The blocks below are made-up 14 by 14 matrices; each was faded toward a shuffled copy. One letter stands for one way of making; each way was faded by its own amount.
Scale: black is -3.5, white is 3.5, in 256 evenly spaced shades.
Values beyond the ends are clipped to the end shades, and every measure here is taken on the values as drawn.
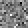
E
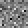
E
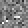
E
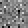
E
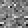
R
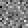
R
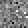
E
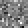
R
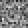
E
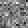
R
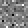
R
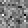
E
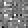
R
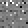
R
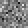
E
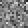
E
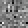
R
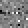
R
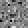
R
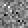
E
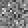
E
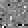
R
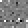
R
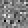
E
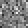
E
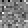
R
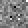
E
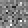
R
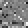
R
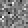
E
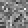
E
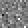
E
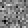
E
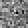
E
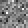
E
